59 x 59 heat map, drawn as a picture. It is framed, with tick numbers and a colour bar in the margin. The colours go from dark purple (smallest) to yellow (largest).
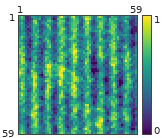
Seam: none. Slope: none. Average level on the scale: 50%. Stripes: upright, repeating 9 times.
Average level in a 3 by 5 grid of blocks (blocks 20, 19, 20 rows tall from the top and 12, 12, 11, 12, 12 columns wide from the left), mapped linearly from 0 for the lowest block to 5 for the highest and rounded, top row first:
13431 / 35402 / 32331
